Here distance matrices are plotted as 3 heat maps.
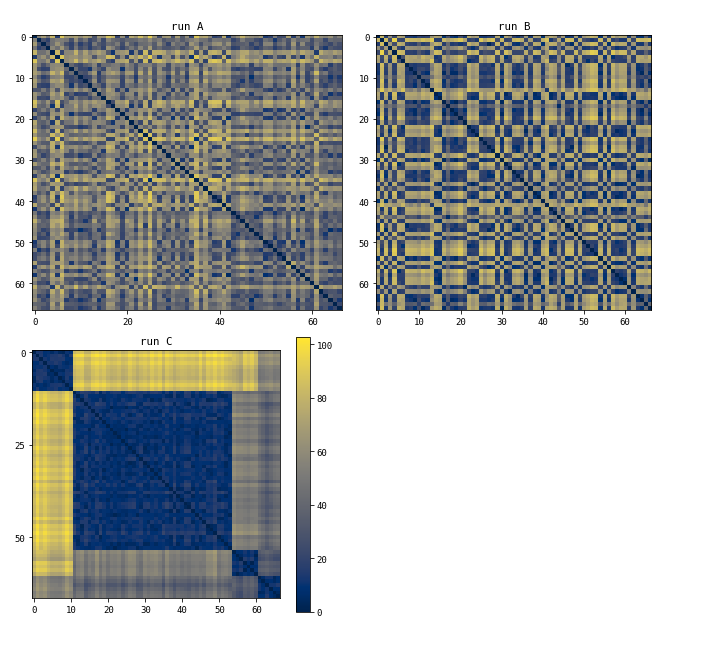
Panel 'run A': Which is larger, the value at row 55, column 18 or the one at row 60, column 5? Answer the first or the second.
the first
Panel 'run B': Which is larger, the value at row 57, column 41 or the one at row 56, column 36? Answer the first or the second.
the first
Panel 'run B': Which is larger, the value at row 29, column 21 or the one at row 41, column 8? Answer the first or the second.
the first
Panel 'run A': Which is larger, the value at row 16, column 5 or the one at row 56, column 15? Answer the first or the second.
the first
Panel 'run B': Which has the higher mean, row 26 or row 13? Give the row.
13
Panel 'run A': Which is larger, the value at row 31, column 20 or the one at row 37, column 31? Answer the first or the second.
the second
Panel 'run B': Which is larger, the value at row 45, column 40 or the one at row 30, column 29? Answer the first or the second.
the second
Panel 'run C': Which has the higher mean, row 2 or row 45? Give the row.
2
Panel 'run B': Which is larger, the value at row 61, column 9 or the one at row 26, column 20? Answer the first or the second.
the second
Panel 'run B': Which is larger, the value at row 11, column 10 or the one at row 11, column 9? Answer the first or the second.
the first
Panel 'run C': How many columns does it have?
67
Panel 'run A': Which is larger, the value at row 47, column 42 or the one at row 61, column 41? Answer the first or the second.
the first
